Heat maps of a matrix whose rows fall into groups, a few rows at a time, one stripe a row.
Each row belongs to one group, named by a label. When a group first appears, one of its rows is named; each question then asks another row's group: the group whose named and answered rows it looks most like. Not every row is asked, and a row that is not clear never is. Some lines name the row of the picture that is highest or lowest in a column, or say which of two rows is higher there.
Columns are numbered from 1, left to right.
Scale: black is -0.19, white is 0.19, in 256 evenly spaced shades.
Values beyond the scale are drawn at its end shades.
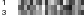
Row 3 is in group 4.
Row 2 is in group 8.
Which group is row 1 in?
4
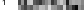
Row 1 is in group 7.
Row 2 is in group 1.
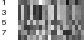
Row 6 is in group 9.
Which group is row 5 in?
4
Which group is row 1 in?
1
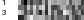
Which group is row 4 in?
1
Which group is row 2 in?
4
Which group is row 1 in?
9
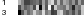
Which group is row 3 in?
8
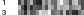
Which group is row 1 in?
7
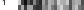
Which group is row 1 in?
9
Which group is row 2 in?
7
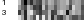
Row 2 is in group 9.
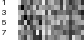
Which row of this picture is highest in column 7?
7
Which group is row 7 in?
8
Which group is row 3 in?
4
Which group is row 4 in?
9
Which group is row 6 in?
4
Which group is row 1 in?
4
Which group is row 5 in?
8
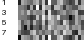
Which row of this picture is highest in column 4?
3
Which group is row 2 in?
8
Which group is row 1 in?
8
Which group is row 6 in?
9
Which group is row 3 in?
4
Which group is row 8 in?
8
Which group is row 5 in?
4
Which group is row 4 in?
8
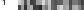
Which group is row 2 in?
7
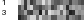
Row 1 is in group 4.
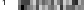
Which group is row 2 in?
1
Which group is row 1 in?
1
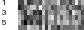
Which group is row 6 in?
4
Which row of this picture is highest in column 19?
3
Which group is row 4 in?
9
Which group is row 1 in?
8
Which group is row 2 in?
1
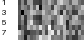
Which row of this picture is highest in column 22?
2
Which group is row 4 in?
7
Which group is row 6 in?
1
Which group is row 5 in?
7
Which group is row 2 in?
8
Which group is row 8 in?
1
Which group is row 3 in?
1
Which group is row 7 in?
9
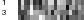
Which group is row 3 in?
1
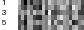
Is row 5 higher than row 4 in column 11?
Yes
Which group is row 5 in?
1
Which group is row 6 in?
7
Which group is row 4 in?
7
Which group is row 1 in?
9
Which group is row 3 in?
4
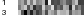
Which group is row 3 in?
9
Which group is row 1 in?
4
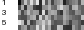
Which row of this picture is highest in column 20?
2
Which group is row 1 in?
8
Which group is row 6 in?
8
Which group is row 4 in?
1
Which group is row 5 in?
4
